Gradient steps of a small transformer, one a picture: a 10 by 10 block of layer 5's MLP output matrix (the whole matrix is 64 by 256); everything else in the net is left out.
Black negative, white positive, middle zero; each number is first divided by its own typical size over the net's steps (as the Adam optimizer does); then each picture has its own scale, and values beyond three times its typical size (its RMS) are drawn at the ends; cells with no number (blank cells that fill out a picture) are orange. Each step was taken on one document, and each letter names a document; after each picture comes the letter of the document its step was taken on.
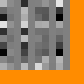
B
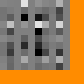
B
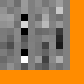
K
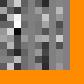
K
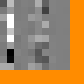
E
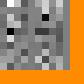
K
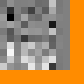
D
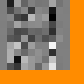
D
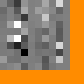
K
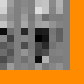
B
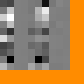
E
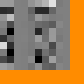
E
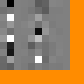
E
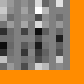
B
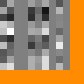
E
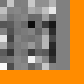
D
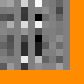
B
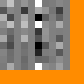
B
